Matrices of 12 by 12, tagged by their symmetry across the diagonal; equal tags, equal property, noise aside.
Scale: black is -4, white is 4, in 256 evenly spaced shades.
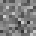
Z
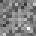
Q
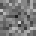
Z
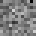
Z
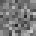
Q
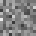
Z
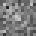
Q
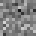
Z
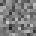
Z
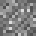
Q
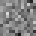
Z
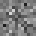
Q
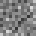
Q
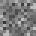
Q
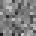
Z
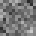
Q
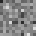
Q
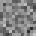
Q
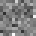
Z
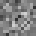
Q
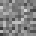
Z
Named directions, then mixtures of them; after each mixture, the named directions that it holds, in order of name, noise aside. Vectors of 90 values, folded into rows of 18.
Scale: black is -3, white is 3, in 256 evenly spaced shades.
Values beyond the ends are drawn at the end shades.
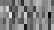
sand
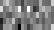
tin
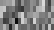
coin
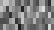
coin, sand, tin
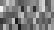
coin, tin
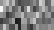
coin, tin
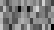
coin, tin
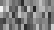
coin, sand, tin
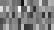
sand, tin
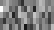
coin, sand, tin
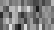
coin, sand, tin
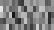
coin, sand, tin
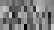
coin, sand
